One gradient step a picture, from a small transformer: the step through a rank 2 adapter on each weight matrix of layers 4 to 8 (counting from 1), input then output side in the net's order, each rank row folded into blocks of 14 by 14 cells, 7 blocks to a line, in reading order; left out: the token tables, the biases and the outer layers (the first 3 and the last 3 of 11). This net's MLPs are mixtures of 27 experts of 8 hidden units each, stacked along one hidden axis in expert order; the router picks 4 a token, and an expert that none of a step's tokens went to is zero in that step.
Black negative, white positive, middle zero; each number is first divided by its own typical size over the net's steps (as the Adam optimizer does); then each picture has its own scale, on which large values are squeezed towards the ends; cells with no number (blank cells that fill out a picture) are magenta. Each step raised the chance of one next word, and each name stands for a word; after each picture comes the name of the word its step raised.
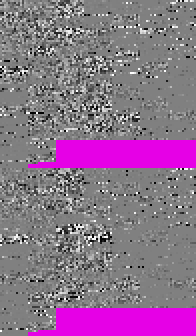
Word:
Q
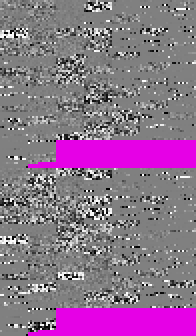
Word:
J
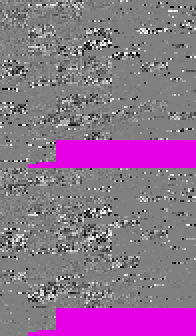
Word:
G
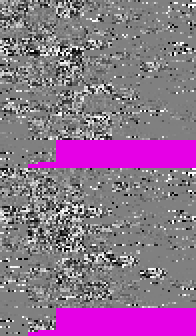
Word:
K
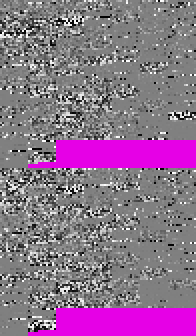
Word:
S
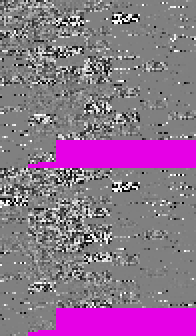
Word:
K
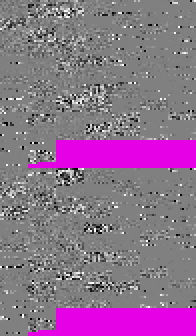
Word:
Q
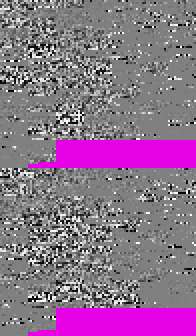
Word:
K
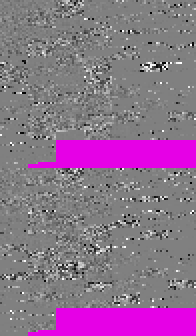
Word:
Q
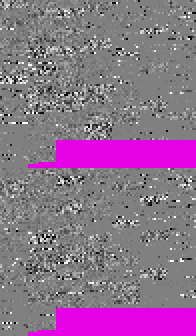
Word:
Q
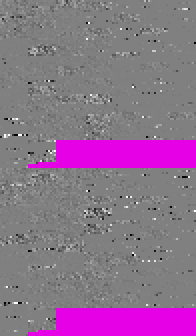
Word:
G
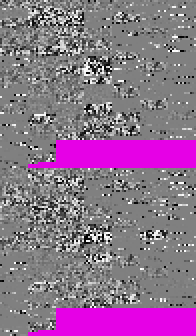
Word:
K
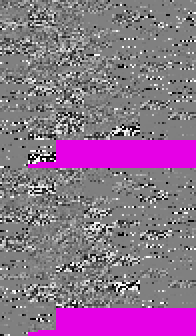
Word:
S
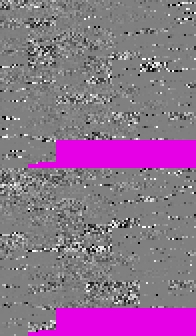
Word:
G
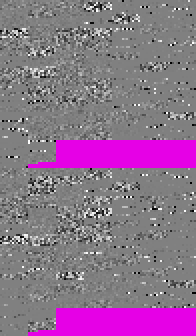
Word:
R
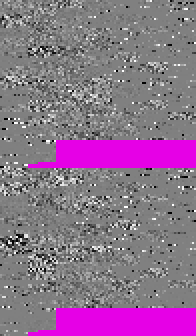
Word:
G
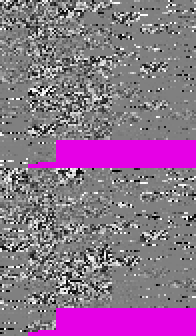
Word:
S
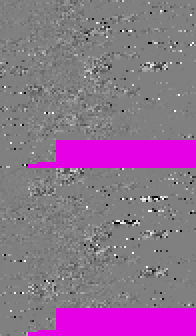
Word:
Q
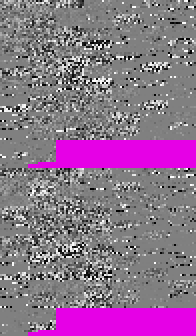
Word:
K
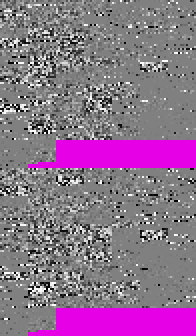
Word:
K
